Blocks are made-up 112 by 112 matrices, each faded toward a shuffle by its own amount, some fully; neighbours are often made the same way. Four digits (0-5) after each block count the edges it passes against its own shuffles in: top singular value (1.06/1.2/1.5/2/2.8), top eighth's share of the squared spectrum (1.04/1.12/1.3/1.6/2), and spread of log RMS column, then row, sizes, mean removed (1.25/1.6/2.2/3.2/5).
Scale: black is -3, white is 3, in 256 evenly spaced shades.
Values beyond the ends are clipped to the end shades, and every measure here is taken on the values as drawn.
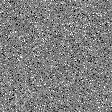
0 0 0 0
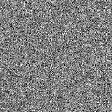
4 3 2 1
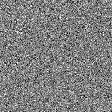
3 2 0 1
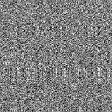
4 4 2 2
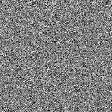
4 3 2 2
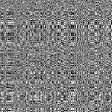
5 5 4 4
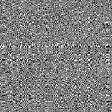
5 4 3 3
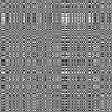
5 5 5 5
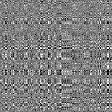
5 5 4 4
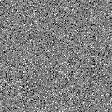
3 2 1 0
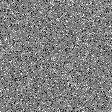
0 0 0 0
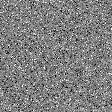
0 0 0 0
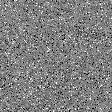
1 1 0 1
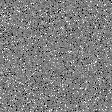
0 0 0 0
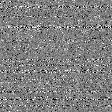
2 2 0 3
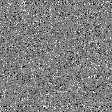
1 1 0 1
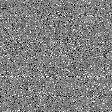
1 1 0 2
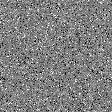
0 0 0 0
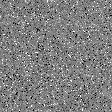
1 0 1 0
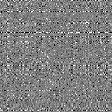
5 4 2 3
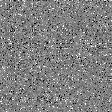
3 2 0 1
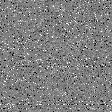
3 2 0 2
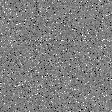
2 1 0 0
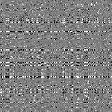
5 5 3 4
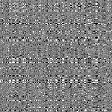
5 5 3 4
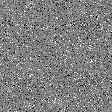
2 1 0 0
